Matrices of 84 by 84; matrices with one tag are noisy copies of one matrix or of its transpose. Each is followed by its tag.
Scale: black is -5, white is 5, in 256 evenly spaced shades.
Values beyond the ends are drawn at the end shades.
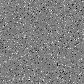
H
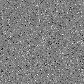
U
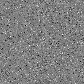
U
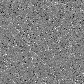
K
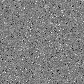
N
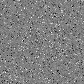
N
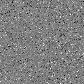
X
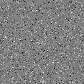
U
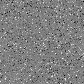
X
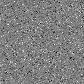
N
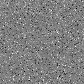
H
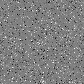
U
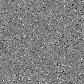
H
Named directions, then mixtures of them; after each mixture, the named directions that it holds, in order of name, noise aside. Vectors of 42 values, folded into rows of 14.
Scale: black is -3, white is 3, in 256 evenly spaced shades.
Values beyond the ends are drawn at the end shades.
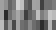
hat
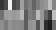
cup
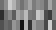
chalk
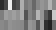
cup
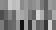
chalk, hat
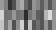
chalk, hat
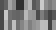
hat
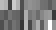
chalk, cup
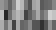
hat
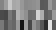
chalk, hat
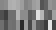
chalk, hat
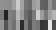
chalk, hat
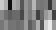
cup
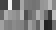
cup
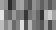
chalk, hat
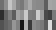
chalk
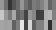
chalk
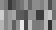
chalk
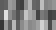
hat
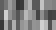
hat
